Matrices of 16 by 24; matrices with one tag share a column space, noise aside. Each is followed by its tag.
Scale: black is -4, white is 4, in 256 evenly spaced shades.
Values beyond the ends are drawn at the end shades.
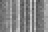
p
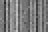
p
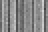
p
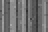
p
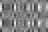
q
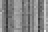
p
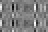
q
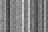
p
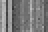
p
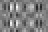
q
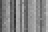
p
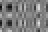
q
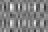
q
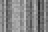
p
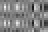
q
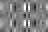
q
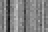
p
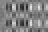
q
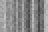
p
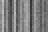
p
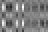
q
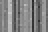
p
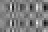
q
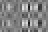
q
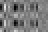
q
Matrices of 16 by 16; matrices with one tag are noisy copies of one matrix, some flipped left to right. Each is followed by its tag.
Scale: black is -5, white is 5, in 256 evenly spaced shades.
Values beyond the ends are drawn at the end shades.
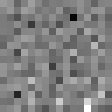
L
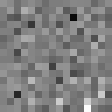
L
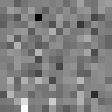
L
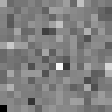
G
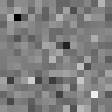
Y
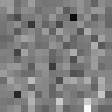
L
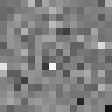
G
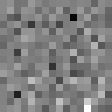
L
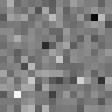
Y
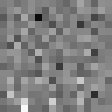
L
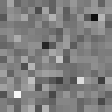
Y
